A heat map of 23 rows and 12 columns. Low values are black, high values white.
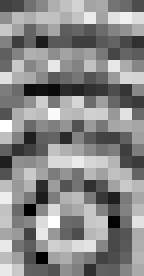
There is no overall slope. No row or column stands out. Rings spread out from the bottom middle.
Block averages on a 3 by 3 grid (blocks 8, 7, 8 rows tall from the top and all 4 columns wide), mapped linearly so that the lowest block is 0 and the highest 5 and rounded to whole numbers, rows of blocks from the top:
1 1 1 / 1 5 1 / 2 4 0
